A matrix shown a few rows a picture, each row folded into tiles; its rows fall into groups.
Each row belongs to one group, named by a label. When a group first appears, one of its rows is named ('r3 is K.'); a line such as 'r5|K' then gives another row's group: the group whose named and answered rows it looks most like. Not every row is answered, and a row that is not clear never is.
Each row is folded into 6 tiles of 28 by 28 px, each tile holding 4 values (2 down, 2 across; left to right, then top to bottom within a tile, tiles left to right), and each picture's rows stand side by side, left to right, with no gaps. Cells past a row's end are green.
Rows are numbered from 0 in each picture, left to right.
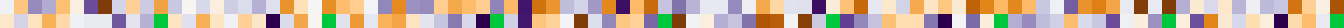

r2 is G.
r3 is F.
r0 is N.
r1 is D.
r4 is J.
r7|D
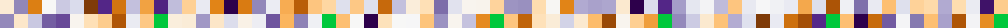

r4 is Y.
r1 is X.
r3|J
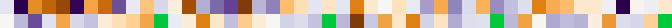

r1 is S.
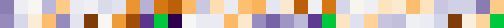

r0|Y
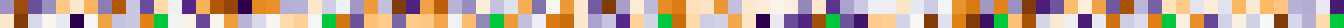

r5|Y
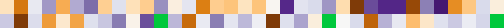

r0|G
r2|S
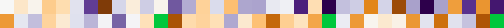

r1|J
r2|J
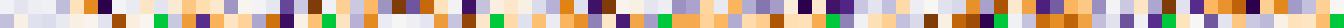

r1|G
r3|N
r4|J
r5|Y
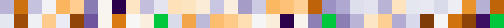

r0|G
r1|G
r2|Y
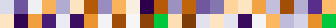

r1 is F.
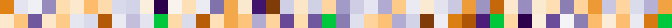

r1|N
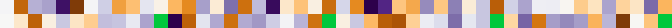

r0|S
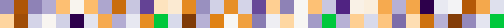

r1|G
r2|X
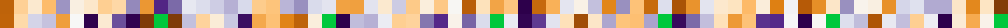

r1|J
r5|D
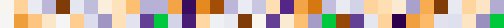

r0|G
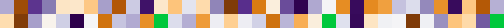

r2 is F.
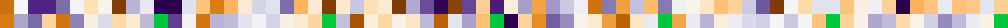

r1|D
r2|J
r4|N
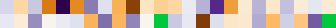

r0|X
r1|N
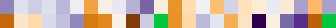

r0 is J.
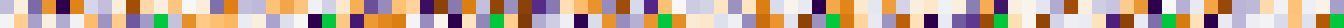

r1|G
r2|N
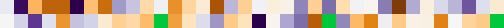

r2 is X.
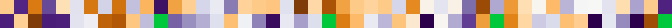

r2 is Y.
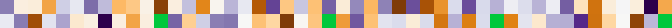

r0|D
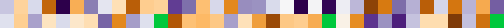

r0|X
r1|J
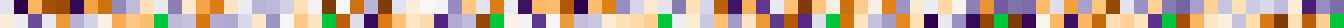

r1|D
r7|J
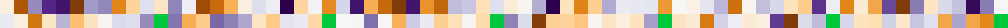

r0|S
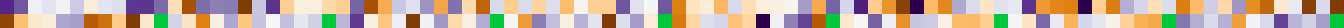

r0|J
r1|S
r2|F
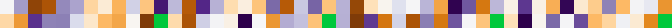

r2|G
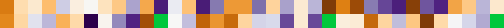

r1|N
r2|S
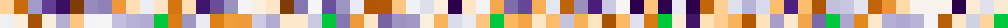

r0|S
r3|J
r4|F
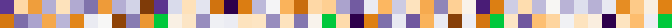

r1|X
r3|D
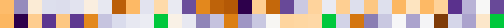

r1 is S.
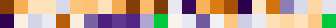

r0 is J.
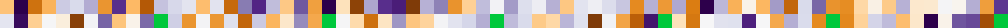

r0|F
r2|S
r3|Y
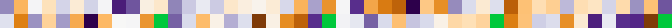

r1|Y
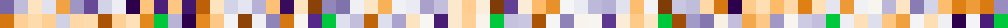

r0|J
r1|F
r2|D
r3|D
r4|X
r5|G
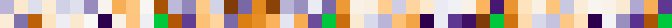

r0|D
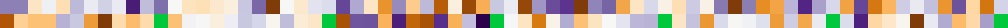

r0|J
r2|X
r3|S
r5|F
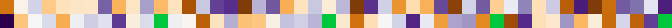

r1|S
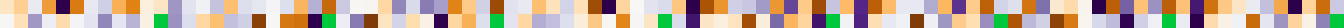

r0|X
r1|Y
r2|D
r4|F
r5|F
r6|N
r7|F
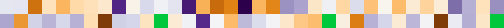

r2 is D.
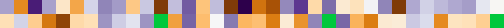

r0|N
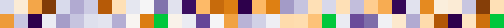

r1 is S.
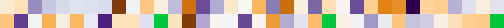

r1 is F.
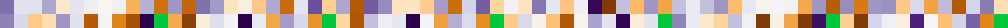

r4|Y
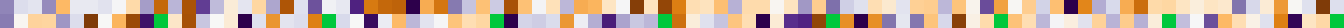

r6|X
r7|G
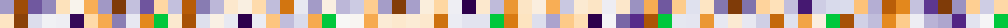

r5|N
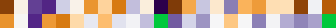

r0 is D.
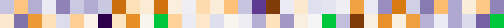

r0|D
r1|N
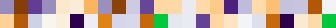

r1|G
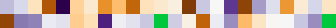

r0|X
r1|S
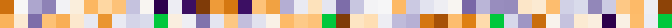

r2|J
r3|D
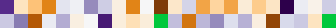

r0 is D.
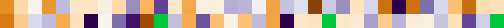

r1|G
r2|X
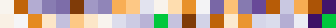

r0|S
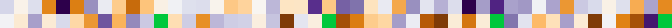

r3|Y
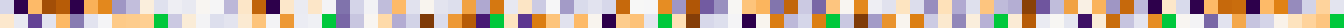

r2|Y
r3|D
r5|G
